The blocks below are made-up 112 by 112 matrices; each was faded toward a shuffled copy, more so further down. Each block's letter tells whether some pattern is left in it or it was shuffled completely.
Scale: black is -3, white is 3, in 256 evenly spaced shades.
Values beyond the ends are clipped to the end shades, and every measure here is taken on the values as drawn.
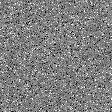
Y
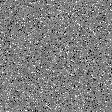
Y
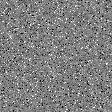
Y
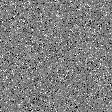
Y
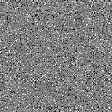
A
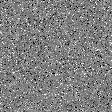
Y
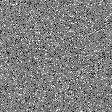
Y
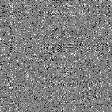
A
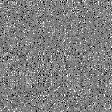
A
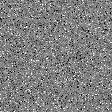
Y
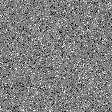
Y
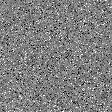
Y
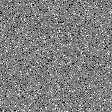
Y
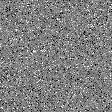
Y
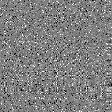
A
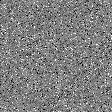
Y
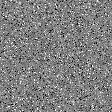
Y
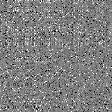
A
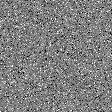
Y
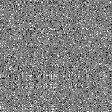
A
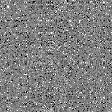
A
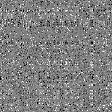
A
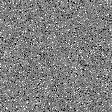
Y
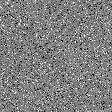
Y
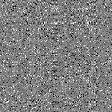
A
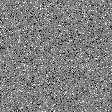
Y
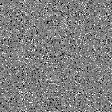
A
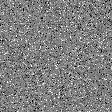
Y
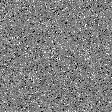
Y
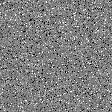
Y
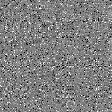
A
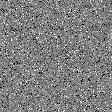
Y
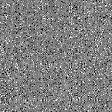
A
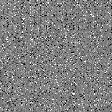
A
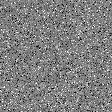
Y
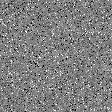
Y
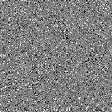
A
